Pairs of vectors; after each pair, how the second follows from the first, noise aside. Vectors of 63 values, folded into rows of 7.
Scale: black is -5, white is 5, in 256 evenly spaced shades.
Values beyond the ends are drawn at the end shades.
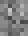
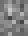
sign-scrambled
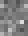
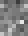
copied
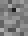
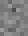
shrunk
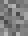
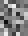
scaled up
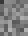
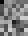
scaled up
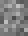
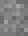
shrunk
